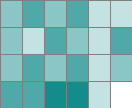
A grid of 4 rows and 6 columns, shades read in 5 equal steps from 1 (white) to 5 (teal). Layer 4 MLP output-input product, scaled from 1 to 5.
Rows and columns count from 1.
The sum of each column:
13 14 15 16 8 10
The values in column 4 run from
3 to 5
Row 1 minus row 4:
-1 0 -2 -1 0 1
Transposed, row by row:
3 3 3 4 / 4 2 4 4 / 3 4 3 5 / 4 3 4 5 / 2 2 2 2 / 2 4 3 1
